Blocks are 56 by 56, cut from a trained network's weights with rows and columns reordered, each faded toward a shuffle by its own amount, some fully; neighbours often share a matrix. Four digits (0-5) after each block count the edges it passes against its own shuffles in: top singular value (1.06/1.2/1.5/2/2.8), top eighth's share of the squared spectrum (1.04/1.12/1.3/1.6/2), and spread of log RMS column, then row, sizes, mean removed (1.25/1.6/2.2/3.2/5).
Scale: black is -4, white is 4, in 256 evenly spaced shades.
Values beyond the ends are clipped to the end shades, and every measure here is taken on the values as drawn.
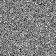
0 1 0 0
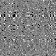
4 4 2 2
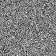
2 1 0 0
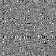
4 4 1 2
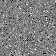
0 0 0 0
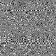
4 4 0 3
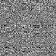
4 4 1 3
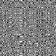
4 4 1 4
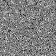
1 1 0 0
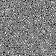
1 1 0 0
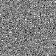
3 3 0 2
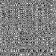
4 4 1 3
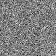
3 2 0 1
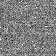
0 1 0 0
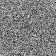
0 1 0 0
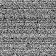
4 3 0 2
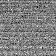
3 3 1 1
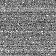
3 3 0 1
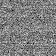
2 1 0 0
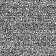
2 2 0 0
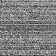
4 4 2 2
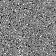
0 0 0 0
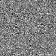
3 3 0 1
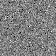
0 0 0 0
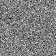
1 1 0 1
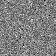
0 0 0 0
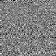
3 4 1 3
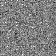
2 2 0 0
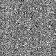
2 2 0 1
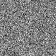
0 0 0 0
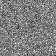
0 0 0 0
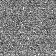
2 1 0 0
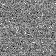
1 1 0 0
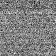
2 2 0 0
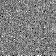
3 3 0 1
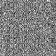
3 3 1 1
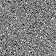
0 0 0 0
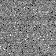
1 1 0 0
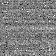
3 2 1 0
